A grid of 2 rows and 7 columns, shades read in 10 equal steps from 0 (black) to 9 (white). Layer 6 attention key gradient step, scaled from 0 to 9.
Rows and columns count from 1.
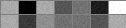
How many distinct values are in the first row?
6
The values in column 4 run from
3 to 4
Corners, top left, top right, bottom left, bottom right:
6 9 6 6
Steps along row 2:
down up down same down up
